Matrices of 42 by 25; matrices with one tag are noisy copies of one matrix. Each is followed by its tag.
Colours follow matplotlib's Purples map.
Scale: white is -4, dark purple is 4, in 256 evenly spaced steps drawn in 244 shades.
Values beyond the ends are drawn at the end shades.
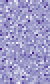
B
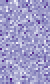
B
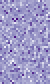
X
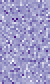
X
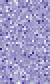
B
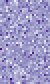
B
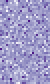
B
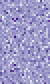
X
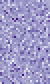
X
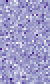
B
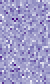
X
